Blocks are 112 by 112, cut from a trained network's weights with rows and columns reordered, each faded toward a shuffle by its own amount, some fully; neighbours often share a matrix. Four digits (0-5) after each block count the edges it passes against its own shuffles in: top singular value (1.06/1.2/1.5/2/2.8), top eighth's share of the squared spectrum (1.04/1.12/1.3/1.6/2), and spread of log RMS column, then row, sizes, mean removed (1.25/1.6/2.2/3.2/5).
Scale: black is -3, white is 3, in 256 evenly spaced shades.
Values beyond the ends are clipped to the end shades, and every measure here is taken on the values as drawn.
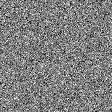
0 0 0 0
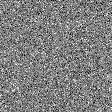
0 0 0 0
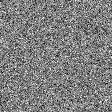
0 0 0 0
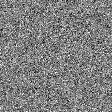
2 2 0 0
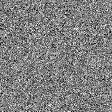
2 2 0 2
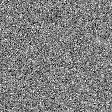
0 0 0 0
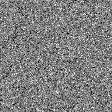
2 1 0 1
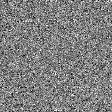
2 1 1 2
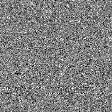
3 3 0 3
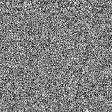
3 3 0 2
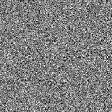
3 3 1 1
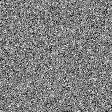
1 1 0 0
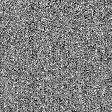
2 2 0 1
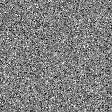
0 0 0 0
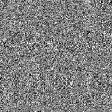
3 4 1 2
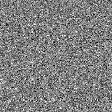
2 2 1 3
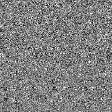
2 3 0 3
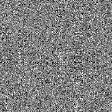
3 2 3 1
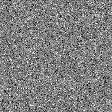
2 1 1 0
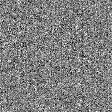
2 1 0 1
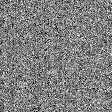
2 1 0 1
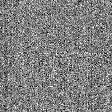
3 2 0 2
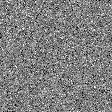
2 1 0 0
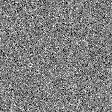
2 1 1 0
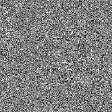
3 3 3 1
